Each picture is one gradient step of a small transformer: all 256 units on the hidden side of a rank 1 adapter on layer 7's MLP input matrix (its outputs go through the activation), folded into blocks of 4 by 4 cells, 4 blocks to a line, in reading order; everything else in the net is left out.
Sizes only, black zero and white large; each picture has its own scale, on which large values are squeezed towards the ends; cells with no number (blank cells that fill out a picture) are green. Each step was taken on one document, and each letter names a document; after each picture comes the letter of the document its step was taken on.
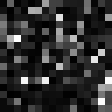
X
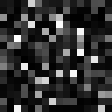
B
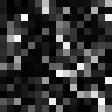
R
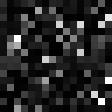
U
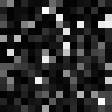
U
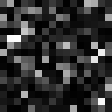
X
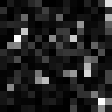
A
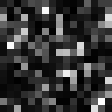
A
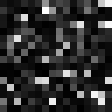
R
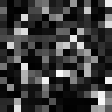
A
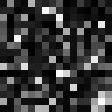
U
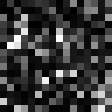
A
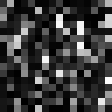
U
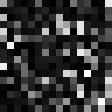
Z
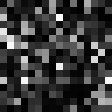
X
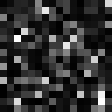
A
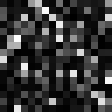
B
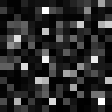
R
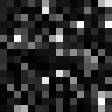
A
